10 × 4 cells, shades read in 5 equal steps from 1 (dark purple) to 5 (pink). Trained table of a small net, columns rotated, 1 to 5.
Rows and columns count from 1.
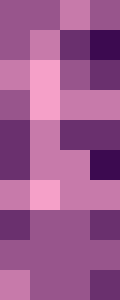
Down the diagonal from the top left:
3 4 3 4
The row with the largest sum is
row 7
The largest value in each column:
4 5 4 4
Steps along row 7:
up down same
